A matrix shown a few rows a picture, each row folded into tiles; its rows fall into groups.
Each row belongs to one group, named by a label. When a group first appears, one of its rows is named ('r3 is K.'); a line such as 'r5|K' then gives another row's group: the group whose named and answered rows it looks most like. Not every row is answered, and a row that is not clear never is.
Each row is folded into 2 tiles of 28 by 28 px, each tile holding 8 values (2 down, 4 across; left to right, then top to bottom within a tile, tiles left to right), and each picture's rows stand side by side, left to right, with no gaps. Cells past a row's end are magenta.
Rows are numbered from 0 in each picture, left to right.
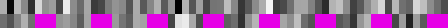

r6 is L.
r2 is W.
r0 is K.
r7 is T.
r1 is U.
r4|L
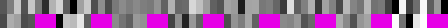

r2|W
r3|T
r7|W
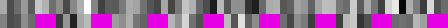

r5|K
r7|K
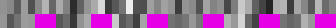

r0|W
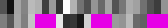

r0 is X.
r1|U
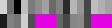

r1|K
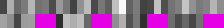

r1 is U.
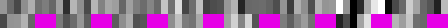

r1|K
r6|L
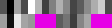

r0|X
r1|L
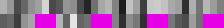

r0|L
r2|K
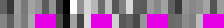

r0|X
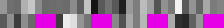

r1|U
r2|X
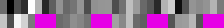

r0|X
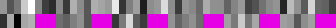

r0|T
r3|K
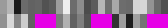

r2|T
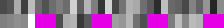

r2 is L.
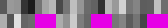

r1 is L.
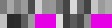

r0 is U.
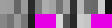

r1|W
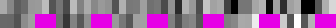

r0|L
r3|K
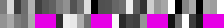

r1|U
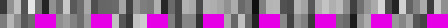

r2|W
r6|L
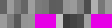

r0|W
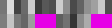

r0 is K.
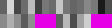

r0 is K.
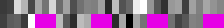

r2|T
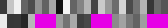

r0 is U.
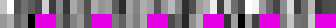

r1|K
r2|X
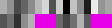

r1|K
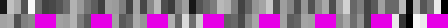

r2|W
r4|L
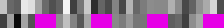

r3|L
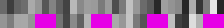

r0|X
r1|X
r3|W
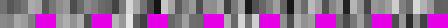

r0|X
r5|X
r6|K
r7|T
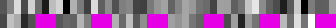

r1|K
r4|T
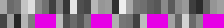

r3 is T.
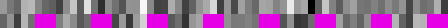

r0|T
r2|T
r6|U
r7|W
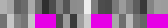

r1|T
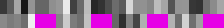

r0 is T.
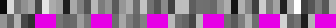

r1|K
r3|U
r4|K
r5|U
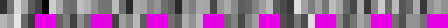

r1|T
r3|X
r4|L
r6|W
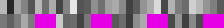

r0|K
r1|U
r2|L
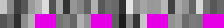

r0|L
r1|K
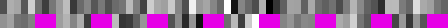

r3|T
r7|T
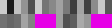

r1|W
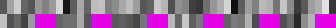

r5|L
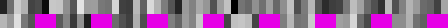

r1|T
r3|X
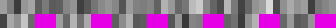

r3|T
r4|L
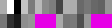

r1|U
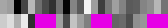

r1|X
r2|L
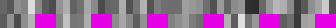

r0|T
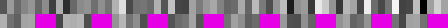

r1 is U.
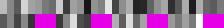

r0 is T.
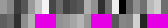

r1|X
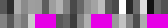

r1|L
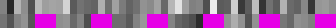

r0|K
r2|L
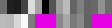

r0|X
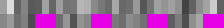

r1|T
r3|L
